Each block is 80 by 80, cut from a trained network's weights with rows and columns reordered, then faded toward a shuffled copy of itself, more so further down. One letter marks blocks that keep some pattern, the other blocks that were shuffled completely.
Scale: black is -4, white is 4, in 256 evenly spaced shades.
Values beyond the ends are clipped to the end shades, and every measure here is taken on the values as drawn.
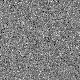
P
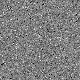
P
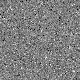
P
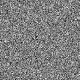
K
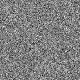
K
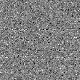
K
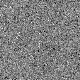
P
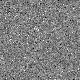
P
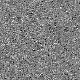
K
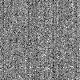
K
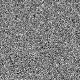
K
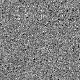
K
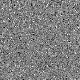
K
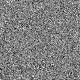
P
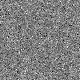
P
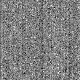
K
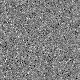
P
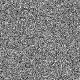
K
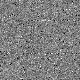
K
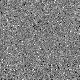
K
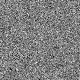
P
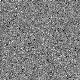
K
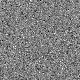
P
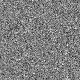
K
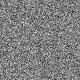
P
